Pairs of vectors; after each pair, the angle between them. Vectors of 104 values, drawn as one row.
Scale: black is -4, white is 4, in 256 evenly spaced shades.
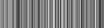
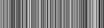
partly aligned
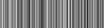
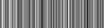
nearly parallel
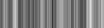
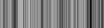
nearly opposite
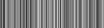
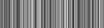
orthogonal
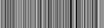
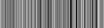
nearly parallel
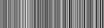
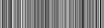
partly aligned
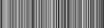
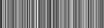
partly aligned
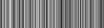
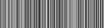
orthogonal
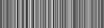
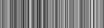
orthogonal
